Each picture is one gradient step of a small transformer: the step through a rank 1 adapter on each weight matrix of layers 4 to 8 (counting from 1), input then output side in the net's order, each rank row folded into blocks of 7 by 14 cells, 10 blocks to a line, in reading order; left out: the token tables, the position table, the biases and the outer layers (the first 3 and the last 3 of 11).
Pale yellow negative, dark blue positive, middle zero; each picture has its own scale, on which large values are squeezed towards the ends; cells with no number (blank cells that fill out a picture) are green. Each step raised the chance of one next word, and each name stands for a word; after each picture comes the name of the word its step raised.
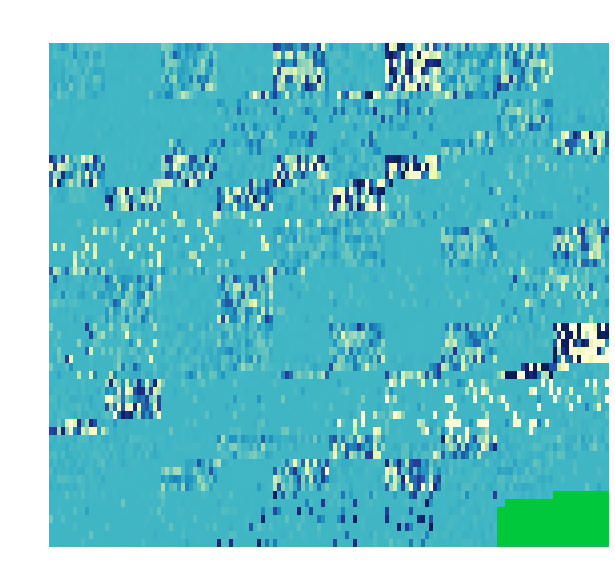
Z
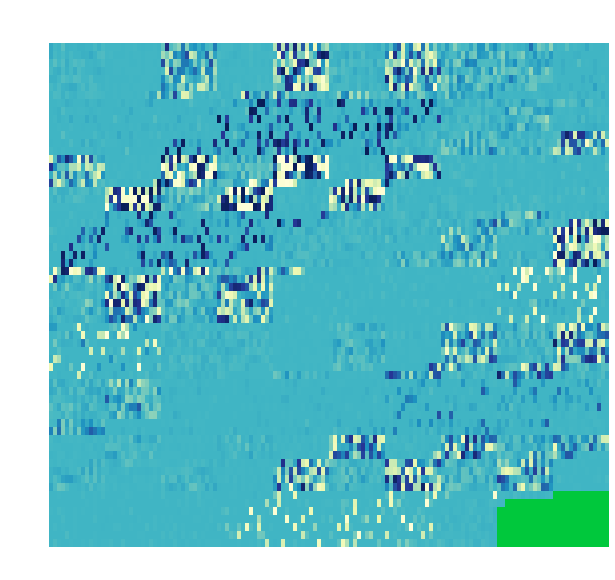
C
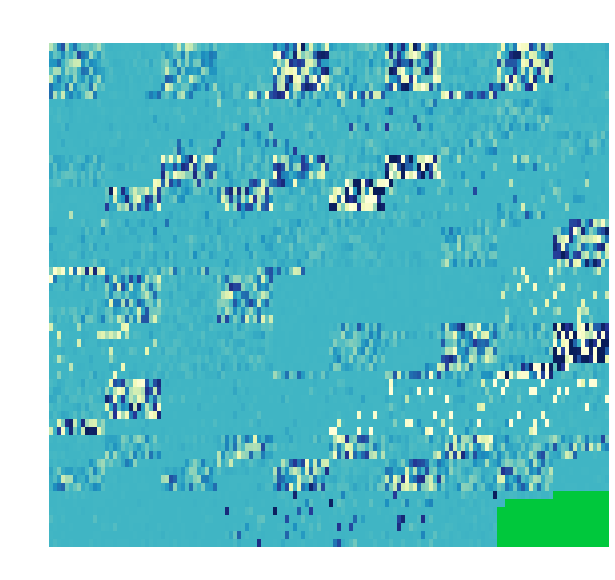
Z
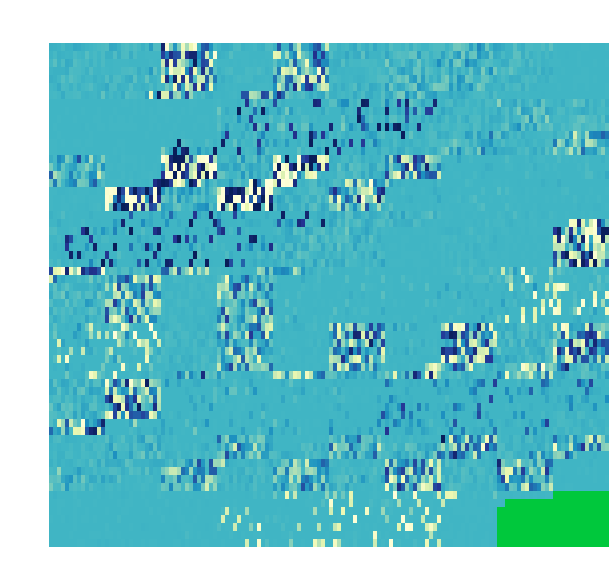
C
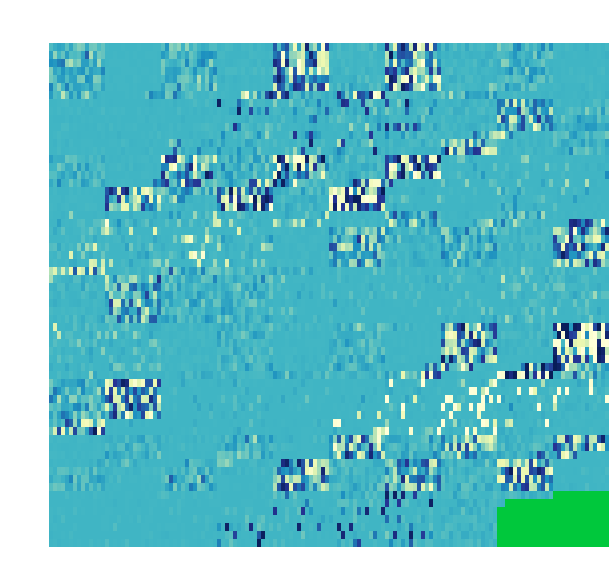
Z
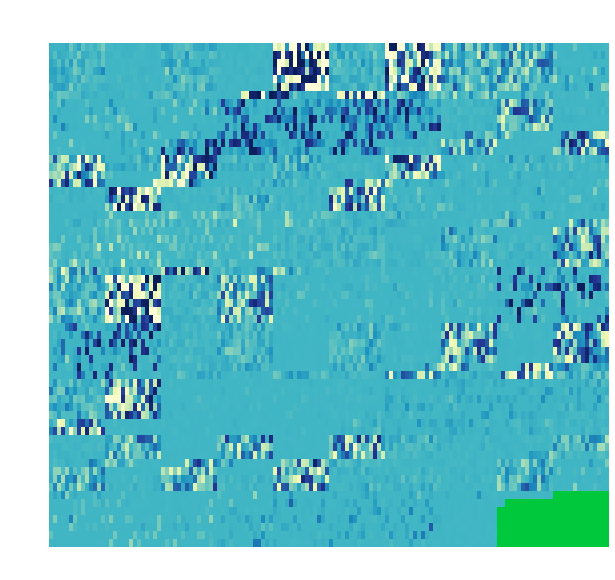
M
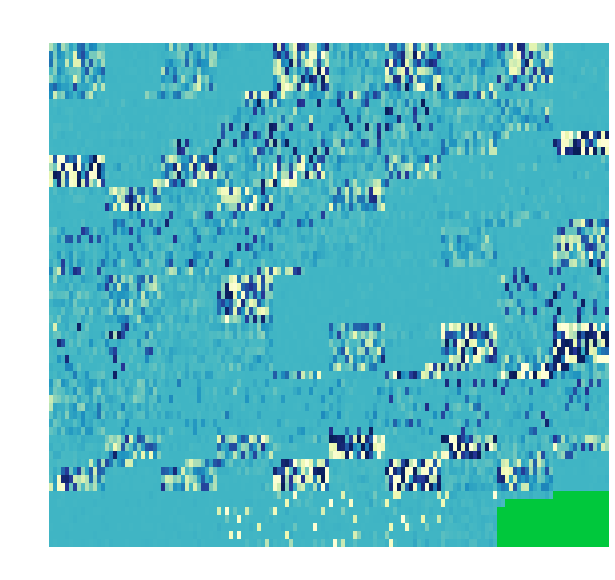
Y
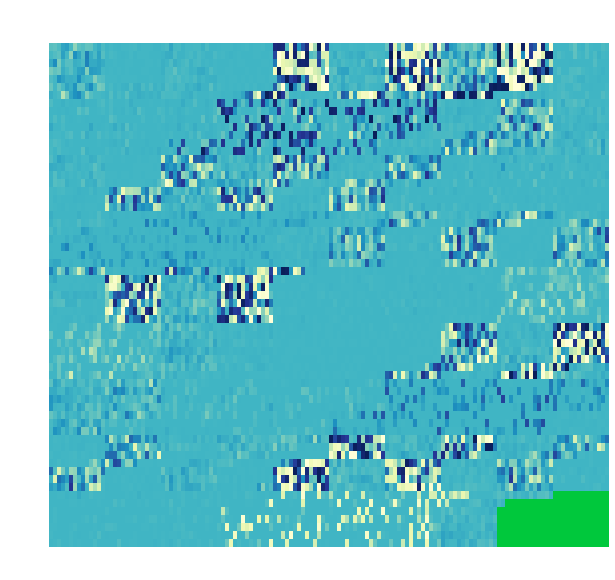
Y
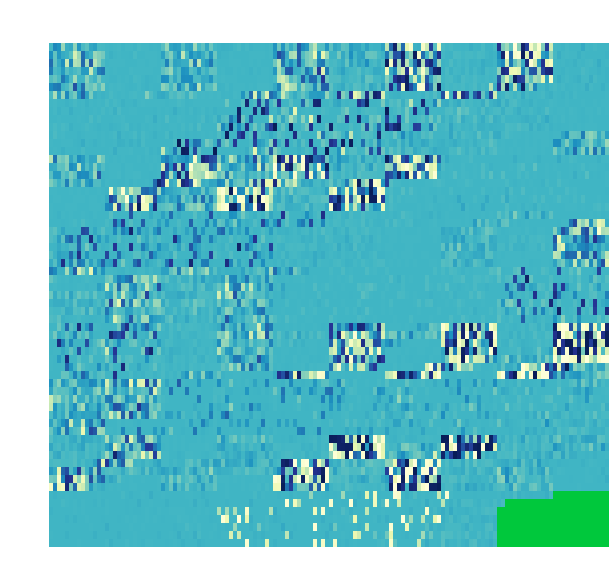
Y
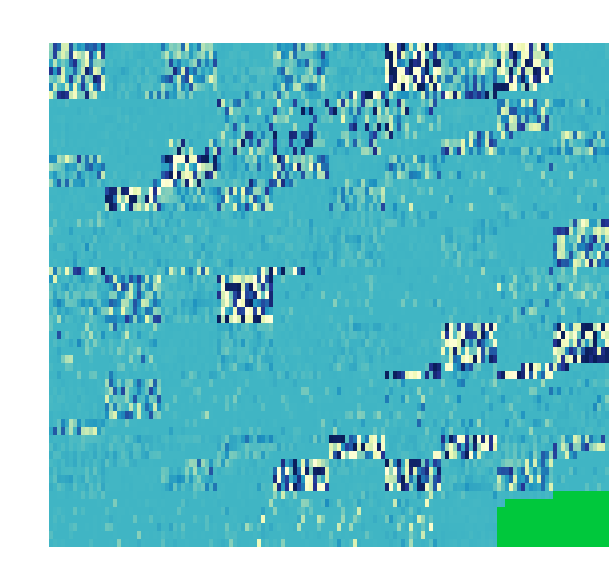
Y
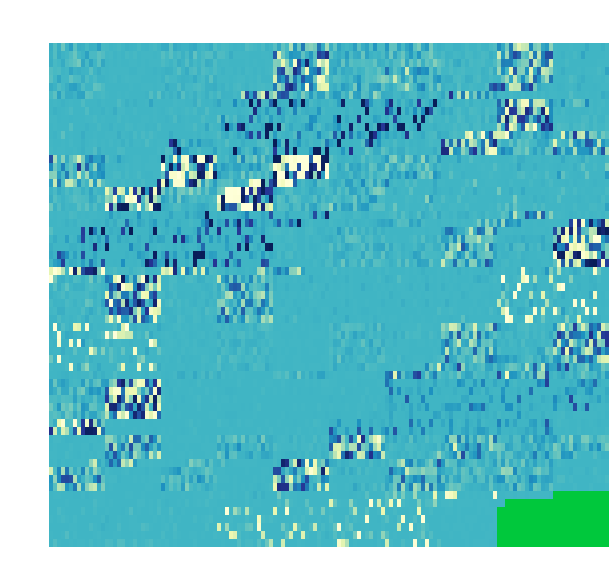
C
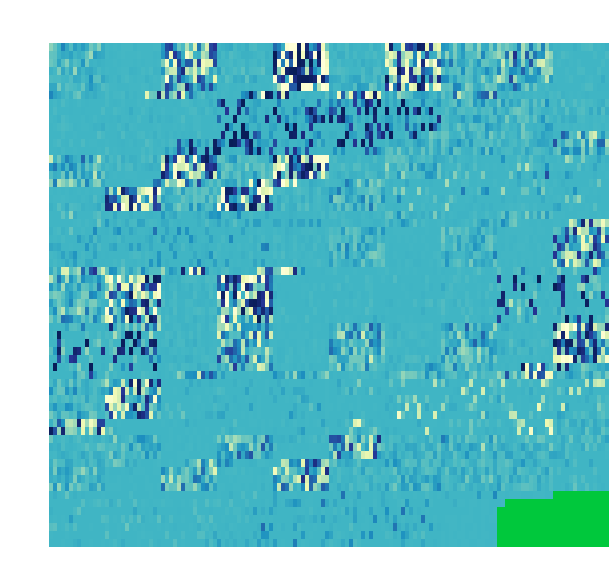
M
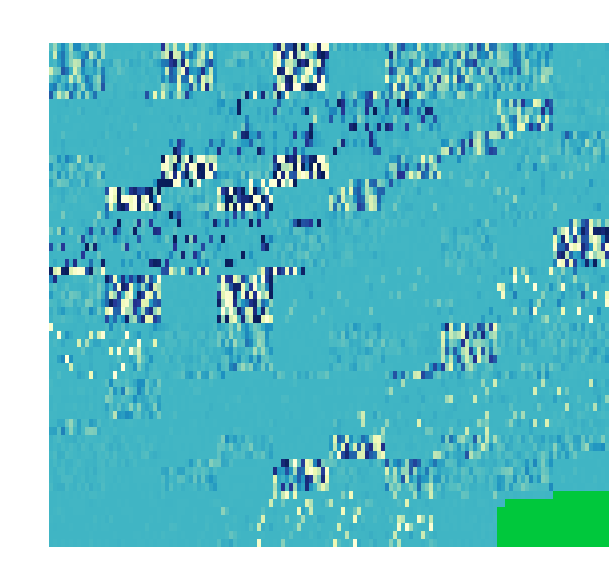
C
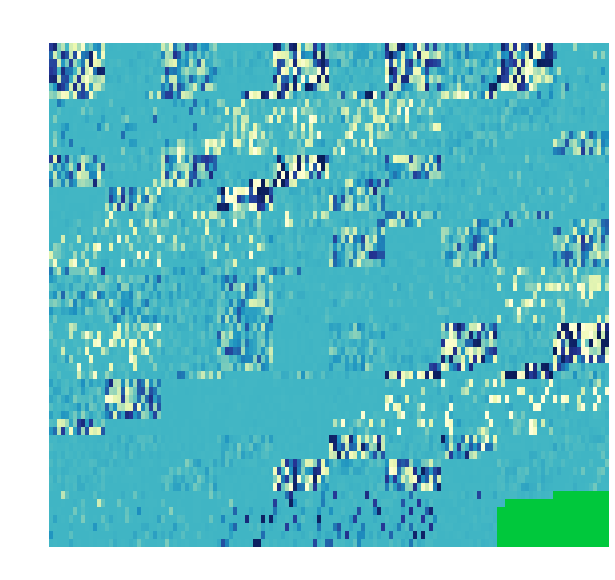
Z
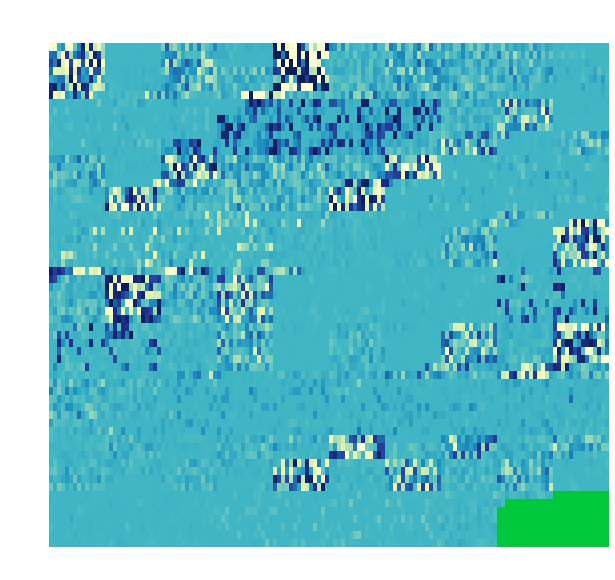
M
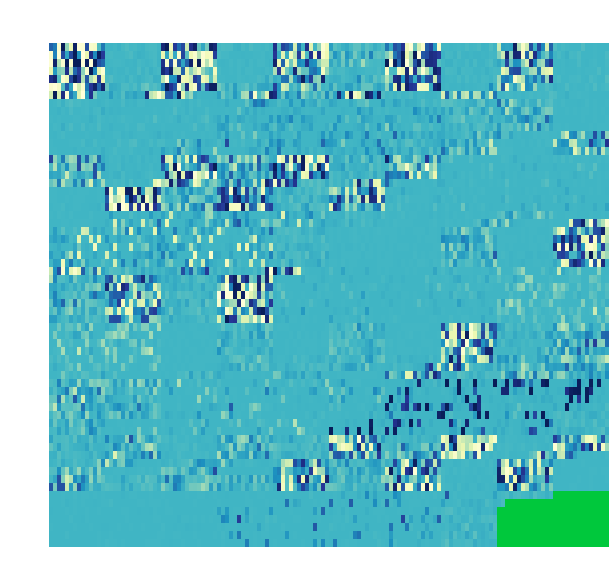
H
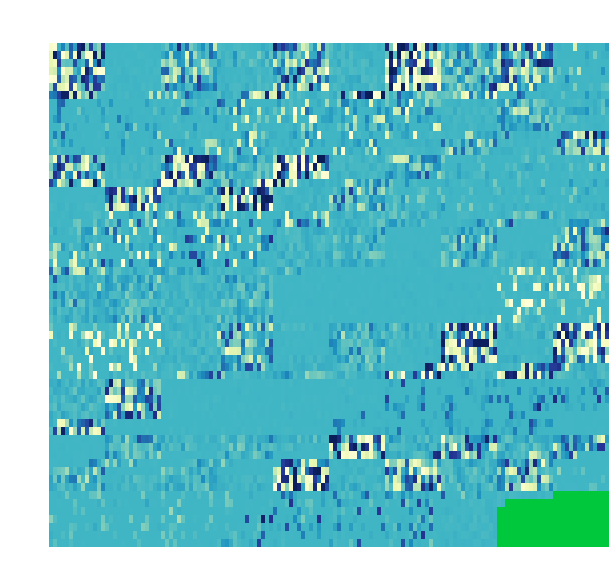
H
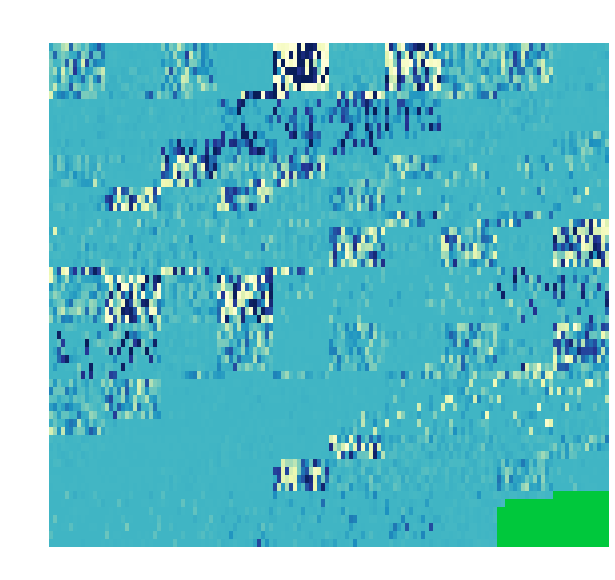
M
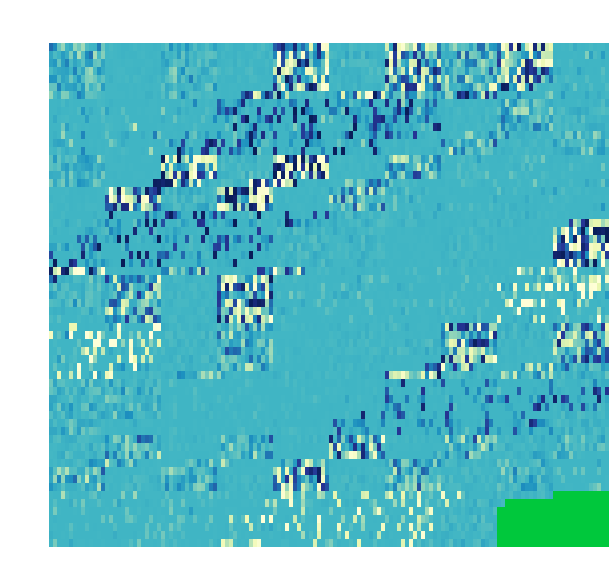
C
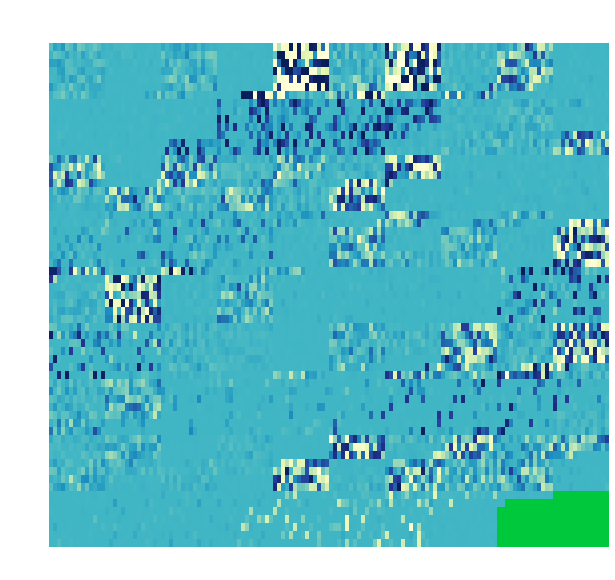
M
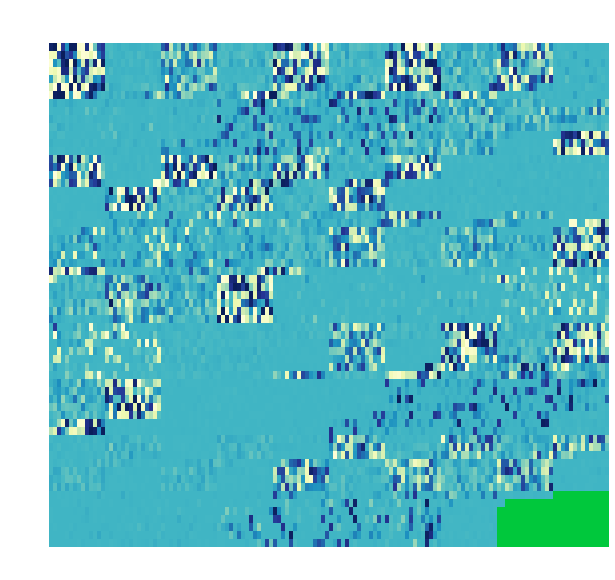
H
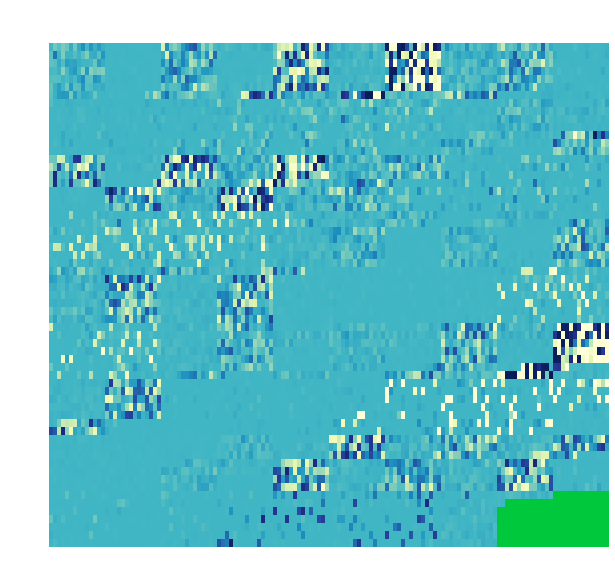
Z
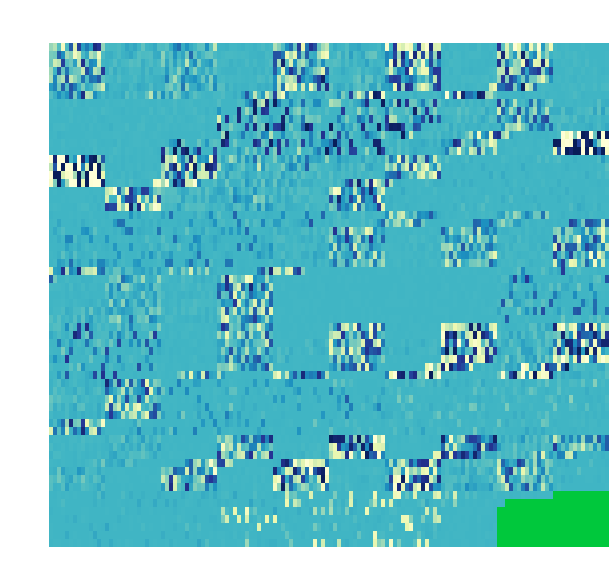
Y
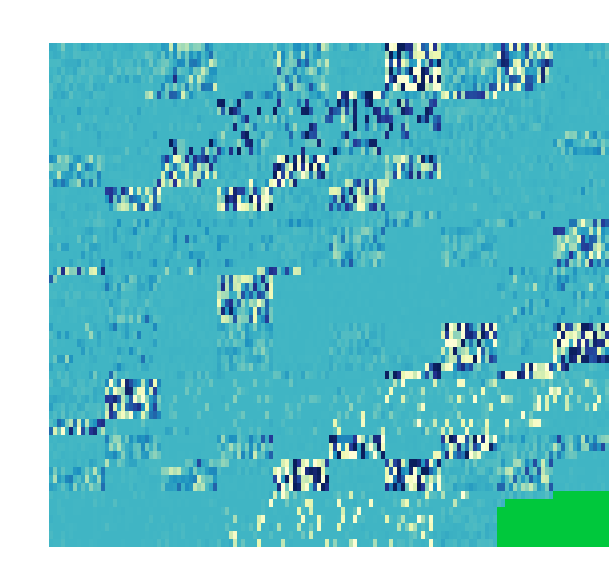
Y
